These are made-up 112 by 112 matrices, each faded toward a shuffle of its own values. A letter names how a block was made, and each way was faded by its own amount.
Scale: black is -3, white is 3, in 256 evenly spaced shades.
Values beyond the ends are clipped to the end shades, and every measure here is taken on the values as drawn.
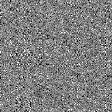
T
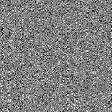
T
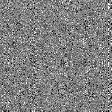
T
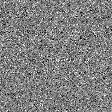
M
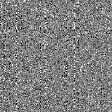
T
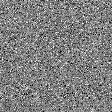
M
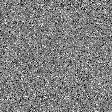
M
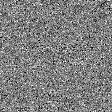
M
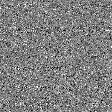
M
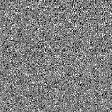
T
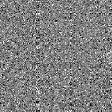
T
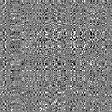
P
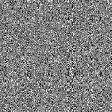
T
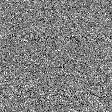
M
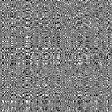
P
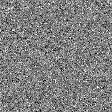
M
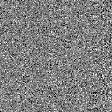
T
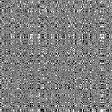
P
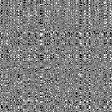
P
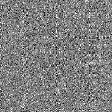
T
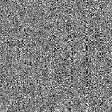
T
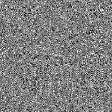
T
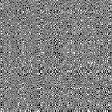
P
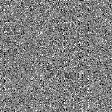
T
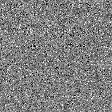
M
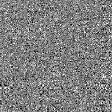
T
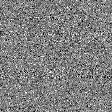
M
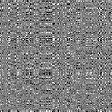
P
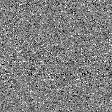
M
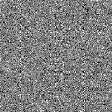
T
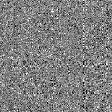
T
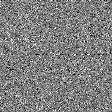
M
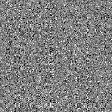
T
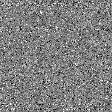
M
